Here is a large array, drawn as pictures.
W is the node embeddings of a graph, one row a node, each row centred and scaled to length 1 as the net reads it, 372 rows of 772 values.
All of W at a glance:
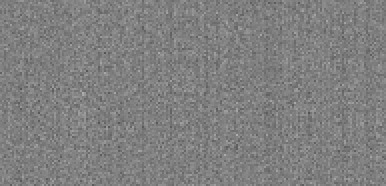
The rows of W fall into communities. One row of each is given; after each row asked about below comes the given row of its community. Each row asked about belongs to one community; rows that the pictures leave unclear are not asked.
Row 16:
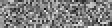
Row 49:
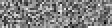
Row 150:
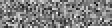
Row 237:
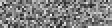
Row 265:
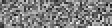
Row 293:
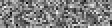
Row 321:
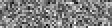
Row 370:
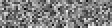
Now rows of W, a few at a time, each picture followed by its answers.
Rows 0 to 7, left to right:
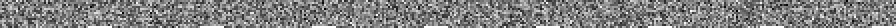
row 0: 237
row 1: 293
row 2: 265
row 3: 265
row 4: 293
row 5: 265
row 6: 321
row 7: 237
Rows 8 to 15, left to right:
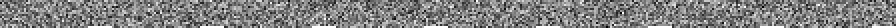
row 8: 150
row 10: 237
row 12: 150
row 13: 321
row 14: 237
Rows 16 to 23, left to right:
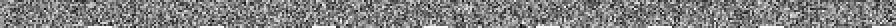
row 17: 150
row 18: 49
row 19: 265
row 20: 49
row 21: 265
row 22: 265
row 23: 16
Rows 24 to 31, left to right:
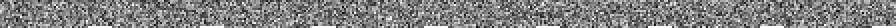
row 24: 16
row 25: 293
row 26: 49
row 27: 49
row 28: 265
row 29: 370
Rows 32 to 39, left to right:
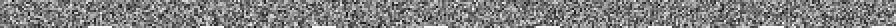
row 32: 237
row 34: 370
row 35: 293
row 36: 16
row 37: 370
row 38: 265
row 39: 265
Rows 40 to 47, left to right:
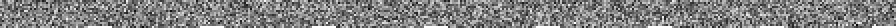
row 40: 16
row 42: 150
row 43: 265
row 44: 237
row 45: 265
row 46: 237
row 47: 49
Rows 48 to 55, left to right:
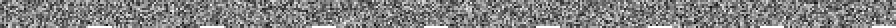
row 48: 265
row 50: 293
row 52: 370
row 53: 293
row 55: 293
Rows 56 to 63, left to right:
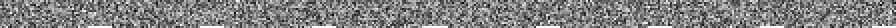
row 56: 237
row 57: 237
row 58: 293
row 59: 293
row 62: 237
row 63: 370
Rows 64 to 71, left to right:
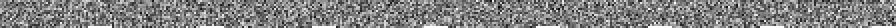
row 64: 237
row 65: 237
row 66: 370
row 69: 49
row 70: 49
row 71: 16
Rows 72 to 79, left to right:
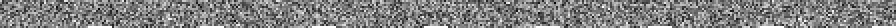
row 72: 265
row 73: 237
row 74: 150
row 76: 293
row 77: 16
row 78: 265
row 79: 321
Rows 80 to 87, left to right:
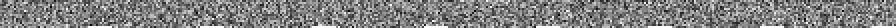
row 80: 16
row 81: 150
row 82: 49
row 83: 370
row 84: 370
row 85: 16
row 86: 150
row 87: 265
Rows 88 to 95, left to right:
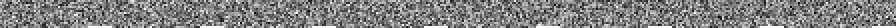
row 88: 293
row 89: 370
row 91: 150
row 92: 265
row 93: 16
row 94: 265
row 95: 150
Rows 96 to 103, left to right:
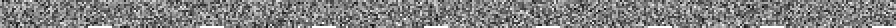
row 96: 49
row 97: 237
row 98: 237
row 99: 49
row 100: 150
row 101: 150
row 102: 49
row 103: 370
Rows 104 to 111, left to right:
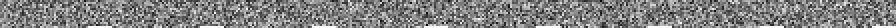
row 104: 16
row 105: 16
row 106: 370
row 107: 293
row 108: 293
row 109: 293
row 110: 150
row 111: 370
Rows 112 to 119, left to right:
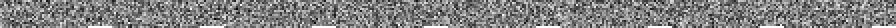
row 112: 49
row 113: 293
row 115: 265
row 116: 150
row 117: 16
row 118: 265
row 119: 237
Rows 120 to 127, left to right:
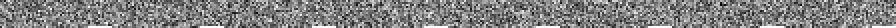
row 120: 16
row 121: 16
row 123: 237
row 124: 150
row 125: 150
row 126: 265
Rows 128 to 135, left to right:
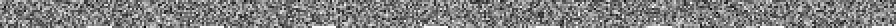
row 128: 237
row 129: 370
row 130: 293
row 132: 293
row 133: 265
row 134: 321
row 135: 237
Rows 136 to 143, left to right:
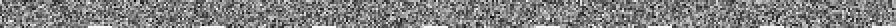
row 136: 265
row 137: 293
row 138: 370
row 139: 150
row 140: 237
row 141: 293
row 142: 265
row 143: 293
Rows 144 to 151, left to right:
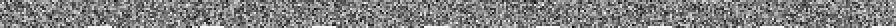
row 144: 150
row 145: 370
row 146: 16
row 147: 370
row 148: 16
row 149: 49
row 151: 150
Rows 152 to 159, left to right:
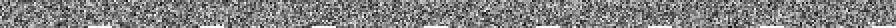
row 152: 293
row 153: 237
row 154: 16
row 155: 265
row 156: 150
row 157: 293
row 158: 321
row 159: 293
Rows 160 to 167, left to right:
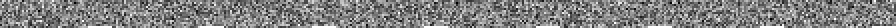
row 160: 237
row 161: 265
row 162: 321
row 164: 293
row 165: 370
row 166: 237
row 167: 16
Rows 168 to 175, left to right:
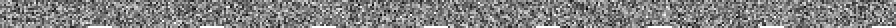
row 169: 49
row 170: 150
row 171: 16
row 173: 150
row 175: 16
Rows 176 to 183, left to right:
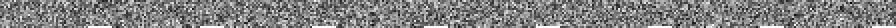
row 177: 370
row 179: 370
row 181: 265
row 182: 370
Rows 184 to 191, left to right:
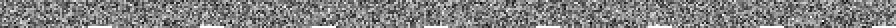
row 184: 237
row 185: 16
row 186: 237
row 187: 370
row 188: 237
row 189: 237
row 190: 150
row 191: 265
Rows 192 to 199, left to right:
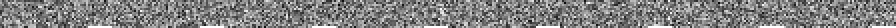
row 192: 265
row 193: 49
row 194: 321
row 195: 237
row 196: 370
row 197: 265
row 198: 293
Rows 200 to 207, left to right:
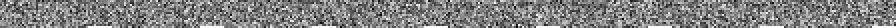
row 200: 16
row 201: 49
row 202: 16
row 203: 16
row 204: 150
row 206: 237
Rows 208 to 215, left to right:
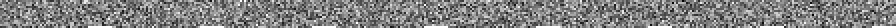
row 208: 265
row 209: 150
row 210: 293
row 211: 370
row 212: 237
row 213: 293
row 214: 150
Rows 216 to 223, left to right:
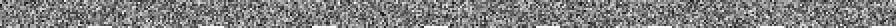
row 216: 265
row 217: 265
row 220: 370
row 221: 237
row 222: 150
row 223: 16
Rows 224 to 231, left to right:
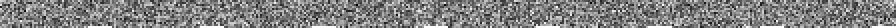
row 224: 237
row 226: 265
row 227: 321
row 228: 265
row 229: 265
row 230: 237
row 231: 265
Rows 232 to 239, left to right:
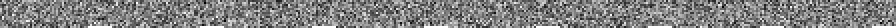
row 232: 237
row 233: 150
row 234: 321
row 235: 370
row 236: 321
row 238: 16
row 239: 370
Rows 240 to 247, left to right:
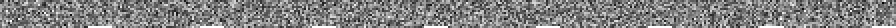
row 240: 293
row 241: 321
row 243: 16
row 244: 265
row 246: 265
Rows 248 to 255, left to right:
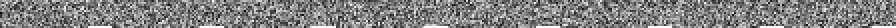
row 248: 150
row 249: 265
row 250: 237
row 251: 265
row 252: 237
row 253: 237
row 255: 16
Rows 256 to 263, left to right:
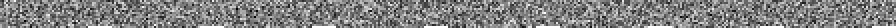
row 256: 293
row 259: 237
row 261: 237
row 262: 321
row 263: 49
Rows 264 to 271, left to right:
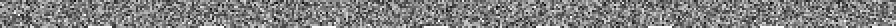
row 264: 49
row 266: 370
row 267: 16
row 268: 370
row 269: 237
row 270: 370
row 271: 321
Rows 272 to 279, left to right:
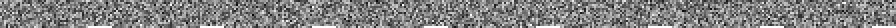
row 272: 293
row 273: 370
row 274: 321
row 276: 370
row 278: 16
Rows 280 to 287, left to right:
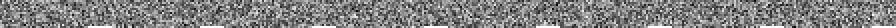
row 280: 150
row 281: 49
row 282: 237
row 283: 150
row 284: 49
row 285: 265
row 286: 321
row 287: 237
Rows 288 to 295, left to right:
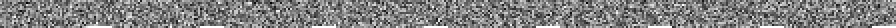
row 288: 237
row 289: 150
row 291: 16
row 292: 293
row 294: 265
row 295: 49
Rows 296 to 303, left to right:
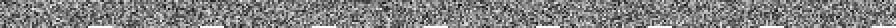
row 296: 370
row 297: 293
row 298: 237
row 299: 293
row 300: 321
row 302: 265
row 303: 265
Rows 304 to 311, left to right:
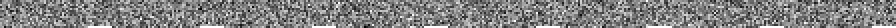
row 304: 321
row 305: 237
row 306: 293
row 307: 150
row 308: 370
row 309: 293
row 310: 16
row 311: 16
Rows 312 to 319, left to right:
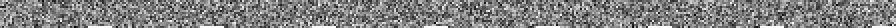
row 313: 265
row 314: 265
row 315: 265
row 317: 49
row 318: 370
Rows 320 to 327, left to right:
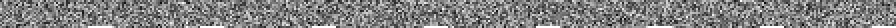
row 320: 293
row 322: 321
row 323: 265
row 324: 49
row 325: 150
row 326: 150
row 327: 16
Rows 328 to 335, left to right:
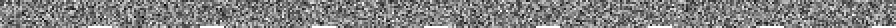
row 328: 293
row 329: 49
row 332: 49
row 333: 293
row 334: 16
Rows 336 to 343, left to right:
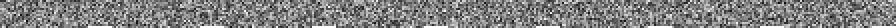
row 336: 16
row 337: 293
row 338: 370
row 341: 237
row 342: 370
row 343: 150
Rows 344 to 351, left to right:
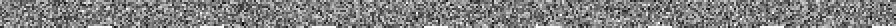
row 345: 237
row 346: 150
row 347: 370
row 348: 293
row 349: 49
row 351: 370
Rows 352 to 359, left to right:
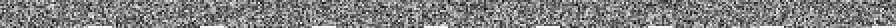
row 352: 237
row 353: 49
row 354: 321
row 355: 293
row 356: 16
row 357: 237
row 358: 370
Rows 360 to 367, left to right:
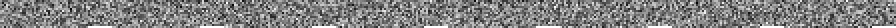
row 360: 16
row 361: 16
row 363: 321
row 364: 16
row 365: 293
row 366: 265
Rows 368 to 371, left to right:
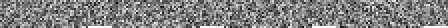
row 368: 370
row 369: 370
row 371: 150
